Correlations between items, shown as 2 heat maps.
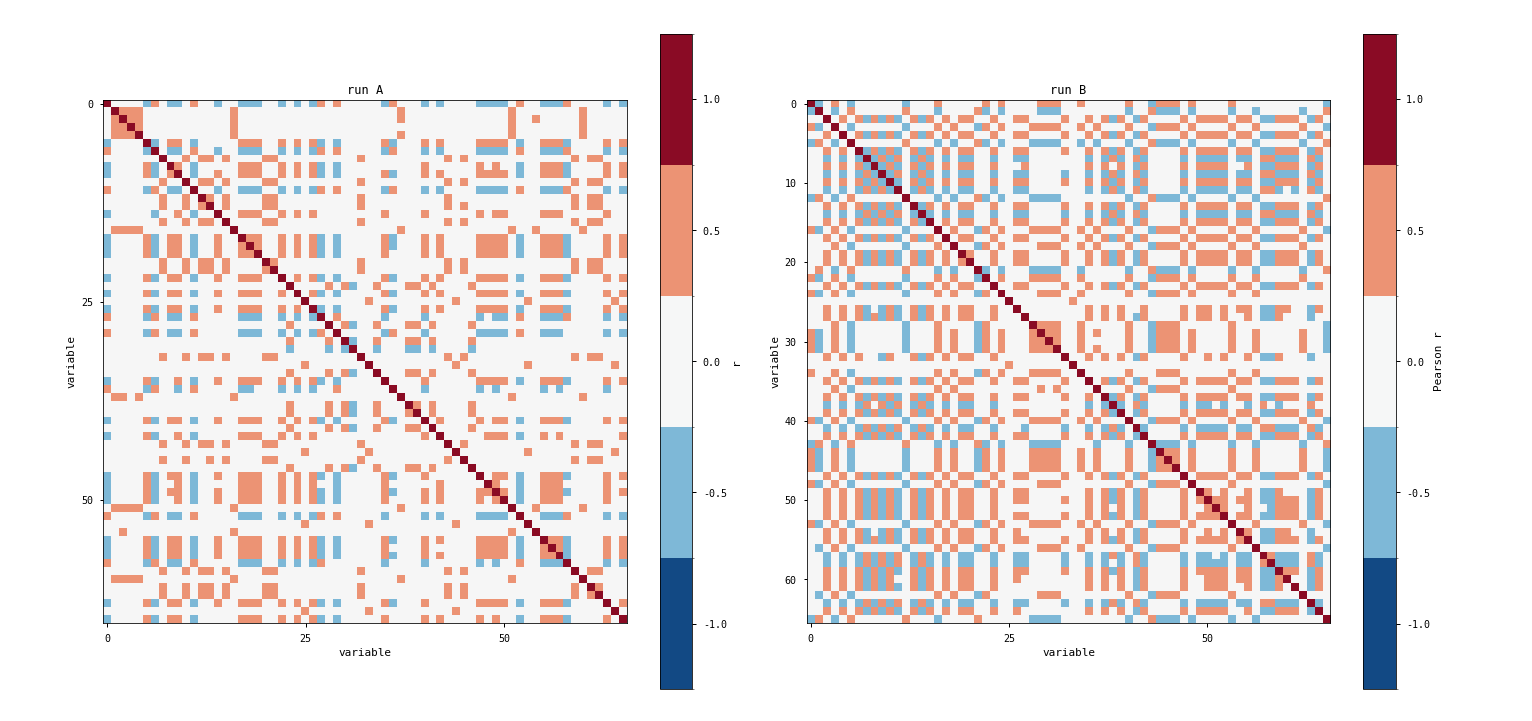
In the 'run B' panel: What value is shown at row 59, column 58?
-0.5
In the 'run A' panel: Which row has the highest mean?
19
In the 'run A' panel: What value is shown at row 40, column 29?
-0.5
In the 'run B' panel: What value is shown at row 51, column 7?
-0.5
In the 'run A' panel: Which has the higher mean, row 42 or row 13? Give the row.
13
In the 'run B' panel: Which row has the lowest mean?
58
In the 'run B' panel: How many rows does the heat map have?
66
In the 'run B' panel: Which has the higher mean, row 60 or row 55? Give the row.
55
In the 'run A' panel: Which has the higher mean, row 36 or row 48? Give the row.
48
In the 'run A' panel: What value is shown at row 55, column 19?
0.5
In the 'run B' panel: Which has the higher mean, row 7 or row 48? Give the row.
48
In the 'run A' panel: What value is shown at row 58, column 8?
-0.5
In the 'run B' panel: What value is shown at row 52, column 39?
0.5
